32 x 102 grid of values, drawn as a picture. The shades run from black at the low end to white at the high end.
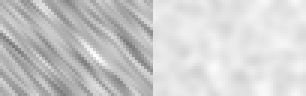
The table splits into one row of 2 panels. Panel 1,1: high, slanting down to the right. Panel 1,2: very high, blotchy, faint in contrast.
